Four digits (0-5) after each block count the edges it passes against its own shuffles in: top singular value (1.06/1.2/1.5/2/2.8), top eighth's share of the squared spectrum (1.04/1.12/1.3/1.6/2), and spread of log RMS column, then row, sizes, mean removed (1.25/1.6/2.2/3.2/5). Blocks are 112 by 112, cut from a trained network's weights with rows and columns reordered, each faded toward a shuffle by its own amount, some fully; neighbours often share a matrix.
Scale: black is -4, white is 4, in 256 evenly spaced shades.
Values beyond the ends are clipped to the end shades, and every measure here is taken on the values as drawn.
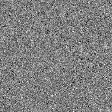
2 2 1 0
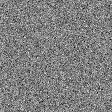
0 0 0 0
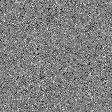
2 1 0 0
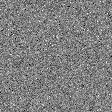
0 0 0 0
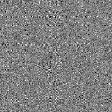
4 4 3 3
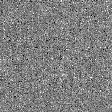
2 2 0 2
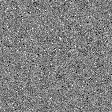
0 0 0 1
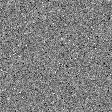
0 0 0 0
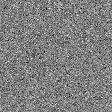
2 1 0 1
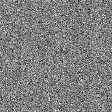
2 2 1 1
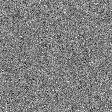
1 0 0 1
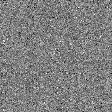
1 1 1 1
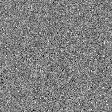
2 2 1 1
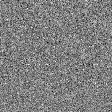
1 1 0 1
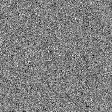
2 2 1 1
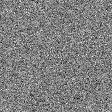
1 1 0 0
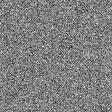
1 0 0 0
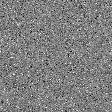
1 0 0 0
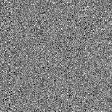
3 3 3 1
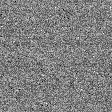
1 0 0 0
